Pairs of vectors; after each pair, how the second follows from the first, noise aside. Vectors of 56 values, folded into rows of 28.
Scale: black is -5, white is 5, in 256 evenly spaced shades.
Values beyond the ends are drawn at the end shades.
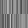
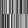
scaled up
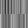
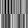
scaled up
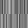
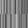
shuffled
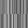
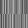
shuffled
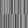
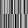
scaled up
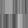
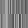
sign-scrambled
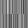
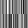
scaled up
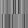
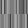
wrapped around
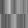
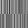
sign-scrambled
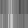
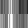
scaled up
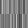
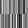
scaled up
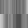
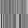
sign-scrambled
